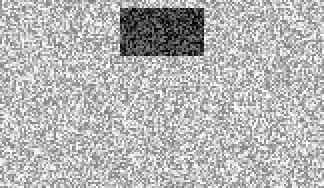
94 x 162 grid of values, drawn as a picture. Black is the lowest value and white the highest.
No regular stripes run through it. The top middle is the ninth with the lowest average. In the top middle lies a patch that is lower than the rest. Overall the values sit about 70% of the way up the scale.
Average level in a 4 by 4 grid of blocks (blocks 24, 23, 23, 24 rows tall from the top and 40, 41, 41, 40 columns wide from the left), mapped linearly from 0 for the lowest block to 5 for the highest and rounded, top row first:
5 0 0 5 / 5 4 4 5 / 5 5 5 5 / 5 5 5 5
